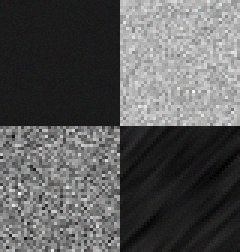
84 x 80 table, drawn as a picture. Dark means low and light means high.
It is made of 2 by 2 panels. Panel 1,1: very low, flat. Panel 1,2: high, fine-grained. Panel 2,1: middling, fine-grained, strong in contrast. Panel 2,2: very low, slanting up to the right, faint in contrast.
